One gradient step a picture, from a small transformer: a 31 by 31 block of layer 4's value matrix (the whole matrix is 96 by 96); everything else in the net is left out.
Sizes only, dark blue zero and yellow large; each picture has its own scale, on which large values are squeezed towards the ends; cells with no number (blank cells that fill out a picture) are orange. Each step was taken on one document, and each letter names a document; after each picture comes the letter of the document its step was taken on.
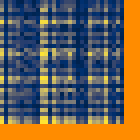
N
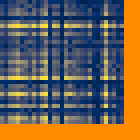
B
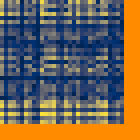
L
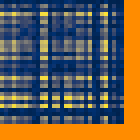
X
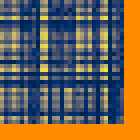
X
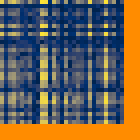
N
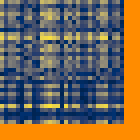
L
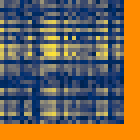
L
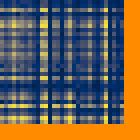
B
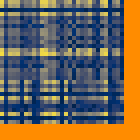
L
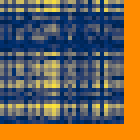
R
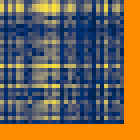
R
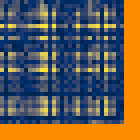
N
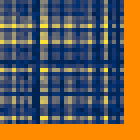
B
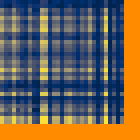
B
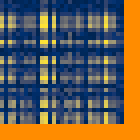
N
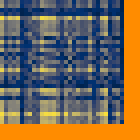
L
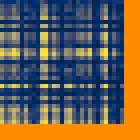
X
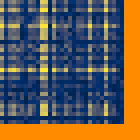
N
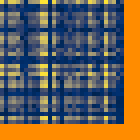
N
